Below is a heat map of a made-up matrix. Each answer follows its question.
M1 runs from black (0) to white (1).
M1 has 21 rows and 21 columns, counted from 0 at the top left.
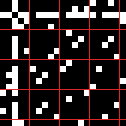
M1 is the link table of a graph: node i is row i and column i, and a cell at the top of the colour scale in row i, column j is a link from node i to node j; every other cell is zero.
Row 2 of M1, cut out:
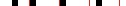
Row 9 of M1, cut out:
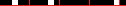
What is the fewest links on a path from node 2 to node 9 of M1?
1
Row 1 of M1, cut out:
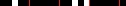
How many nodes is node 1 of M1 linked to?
3
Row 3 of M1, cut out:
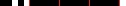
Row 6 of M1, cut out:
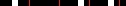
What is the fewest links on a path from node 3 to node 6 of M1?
2
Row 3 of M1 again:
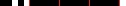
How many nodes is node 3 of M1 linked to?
3
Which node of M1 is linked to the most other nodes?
node 2
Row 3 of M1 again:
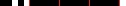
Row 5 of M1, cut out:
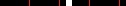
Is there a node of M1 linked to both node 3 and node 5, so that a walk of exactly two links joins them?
no
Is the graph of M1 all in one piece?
yes
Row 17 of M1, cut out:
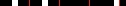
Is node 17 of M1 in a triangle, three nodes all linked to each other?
yes
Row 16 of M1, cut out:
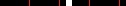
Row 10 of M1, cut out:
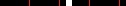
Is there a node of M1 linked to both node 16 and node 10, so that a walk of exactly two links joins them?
yes
